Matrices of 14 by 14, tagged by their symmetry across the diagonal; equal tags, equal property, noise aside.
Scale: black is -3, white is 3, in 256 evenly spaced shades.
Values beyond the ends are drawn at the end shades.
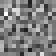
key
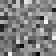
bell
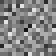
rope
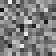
bell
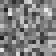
key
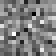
bell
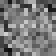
rope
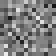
bell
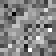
rope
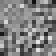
rope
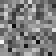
key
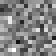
key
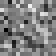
bell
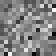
rope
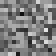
key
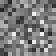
rope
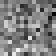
bell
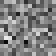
key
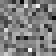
key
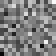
bell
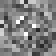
rope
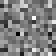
bell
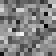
key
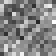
rope
